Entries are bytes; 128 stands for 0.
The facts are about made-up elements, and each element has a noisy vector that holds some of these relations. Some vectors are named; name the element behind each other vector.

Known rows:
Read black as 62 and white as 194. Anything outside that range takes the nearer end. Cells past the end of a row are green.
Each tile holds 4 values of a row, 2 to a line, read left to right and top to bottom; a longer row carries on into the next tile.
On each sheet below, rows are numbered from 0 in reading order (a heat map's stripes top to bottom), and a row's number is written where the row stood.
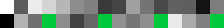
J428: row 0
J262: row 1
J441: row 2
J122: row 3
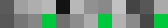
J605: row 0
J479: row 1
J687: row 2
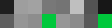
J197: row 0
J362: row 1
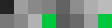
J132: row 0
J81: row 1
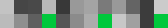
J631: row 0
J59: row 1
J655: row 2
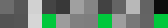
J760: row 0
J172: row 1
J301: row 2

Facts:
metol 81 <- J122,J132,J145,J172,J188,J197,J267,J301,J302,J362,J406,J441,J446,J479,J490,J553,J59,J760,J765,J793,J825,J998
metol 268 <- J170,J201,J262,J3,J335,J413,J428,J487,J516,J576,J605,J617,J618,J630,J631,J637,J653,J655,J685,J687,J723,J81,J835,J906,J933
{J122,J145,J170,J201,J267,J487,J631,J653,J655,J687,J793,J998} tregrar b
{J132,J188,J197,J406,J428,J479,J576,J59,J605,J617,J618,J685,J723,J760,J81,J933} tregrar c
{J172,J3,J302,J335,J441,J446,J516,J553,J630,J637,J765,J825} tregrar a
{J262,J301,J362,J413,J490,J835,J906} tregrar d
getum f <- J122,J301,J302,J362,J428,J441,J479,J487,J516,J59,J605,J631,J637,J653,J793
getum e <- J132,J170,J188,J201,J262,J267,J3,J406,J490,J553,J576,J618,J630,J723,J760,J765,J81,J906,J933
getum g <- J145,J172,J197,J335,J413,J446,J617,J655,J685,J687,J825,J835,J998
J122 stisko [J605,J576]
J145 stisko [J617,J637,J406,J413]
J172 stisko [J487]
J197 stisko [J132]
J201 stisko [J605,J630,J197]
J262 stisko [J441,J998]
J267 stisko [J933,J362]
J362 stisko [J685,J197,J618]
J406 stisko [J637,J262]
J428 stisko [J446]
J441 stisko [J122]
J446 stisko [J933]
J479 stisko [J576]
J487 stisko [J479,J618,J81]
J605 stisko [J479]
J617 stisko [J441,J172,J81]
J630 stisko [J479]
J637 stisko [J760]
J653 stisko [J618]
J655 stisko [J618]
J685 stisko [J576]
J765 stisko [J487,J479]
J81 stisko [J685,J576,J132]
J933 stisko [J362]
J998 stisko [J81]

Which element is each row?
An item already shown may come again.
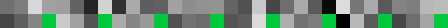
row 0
J617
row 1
J653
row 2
J765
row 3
J516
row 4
J760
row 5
J490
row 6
J446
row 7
J723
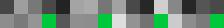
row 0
J441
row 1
J197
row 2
J201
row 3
J145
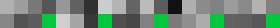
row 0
J906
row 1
J655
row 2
J637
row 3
J479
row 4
J335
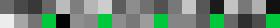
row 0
J998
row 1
J933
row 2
J553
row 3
J362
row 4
J413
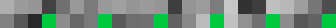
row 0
J835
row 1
J630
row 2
J516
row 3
J188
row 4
J170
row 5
J906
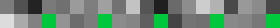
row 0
J793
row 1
J630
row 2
J362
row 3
J685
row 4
J825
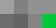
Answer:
J3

